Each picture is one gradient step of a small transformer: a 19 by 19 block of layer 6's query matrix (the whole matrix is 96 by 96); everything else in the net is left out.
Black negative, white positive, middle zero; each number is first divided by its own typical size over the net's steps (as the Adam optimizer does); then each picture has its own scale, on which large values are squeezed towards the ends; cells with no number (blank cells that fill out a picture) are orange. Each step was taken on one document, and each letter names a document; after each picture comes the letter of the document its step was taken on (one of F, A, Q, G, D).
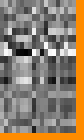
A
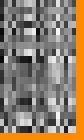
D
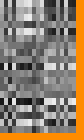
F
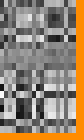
F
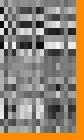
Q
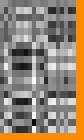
A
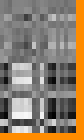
A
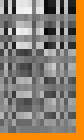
F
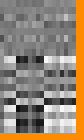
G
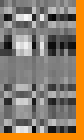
A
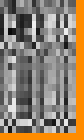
D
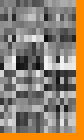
G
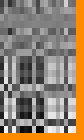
D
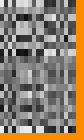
F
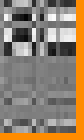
A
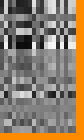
D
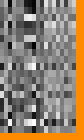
F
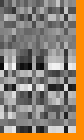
Q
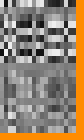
Q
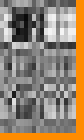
A
